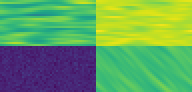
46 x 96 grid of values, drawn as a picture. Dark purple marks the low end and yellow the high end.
The table splits into 2 rows of 2 panels. Panel 1,1: high, streaked across. Panel 1,2: very high, streaked across, faint in contrast. Panel 2,1: very low, fine-grained, faint in contrast. Panel 2,2: high, slanting down to the right, faint in contrast.
